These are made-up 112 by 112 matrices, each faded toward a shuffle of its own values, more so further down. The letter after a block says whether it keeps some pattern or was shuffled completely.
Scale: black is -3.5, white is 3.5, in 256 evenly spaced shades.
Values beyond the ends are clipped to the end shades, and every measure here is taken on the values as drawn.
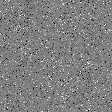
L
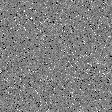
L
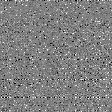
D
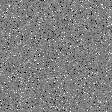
L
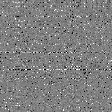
D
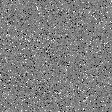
L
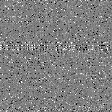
D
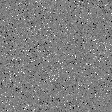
L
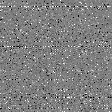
D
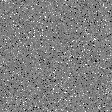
L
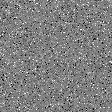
L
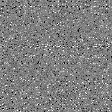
D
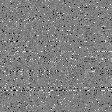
D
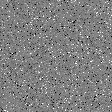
L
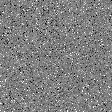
L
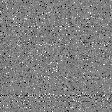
D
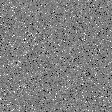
L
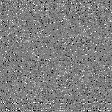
D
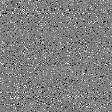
D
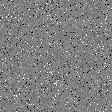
L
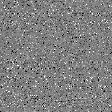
D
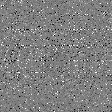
D
